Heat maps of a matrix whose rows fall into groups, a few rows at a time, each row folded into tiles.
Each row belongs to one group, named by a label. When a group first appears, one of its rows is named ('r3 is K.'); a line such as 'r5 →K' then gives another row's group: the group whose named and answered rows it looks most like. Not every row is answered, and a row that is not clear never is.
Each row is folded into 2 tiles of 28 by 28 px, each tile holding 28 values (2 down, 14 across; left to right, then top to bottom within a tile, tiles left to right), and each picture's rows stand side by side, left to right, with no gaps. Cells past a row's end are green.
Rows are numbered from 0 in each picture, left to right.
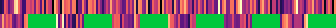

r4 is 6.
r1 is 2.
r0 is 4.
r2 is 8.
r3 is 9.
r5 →4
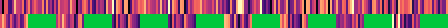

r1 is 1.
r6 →6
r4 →9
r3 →6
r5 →8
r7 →2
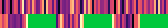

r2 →8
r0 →8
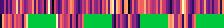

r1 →9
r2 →6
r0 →4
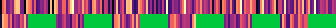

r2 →4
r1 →6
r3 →4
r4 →6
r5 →8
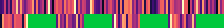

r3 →1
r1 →2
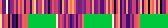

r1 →9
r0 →8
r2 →8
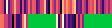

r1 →2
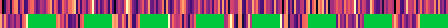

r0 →9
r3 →9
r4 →1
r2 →9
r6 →2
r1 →2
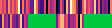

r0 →2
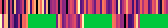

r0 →8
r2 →1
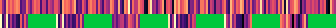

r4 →2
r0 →2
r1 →2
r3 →2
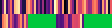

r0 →4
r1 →6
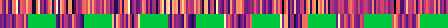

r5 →8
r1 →6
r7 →8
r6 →1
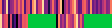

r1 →4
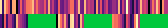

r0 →6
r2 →1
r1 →1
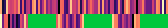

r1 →8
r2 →9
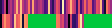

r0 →4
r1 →1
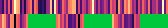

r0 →9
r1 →2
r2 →9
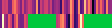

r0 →1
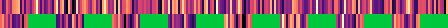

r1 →6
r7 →4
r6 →2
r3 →6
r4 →1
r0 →2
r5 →9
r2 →1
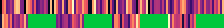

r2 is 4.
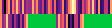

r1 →4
